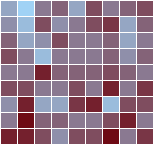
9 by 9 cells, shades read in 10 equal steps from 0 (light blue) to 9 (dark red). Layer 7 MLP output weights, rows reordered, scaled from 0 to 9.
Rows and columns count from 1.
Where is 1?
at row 2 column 2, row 4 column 3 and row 7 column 7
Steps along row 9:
same down down up same up down up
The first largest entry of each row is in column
6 7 4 1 3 7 2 2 7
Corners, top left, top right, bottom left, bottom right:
2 6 8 7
